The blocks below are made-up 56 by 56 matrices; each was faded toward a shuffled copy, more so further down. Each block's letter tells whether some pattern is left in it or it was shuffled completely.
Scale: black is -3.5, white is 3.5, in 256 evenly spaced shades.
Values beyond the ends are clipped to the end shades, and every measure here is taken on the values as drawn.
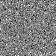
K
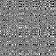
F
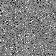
K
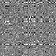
F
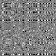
F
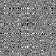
F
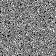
K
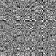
F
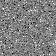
K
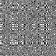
F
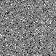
K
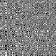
F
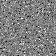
K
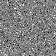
K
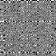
F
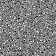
K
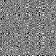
F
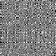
F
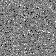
K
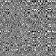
F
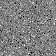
K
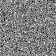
K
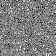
K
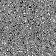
K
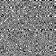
F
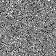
K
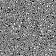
K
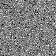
K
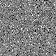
K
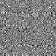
F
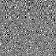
F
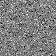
K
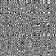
F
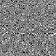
F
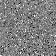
K
